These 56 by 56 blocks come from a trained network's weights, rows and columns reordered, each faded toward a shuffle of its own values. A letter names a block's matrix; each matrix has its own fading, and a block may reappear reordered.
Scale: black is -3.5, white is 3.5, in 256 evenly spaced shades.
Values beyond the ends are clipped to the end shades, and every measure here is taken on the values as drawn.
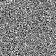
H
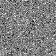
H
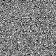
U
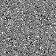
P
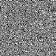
U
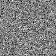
U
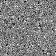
H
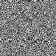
U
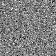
H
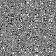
P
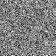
U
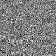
U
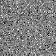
P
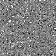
P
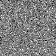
H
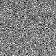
U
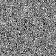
H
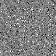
P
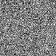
U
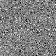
H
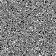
H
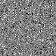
P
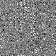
P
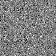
H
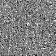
H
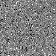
P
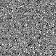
H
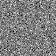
H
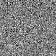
H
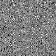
P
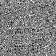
H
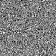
U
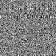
U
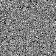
H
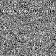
U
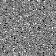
P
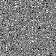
P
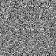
U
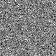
H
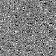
P
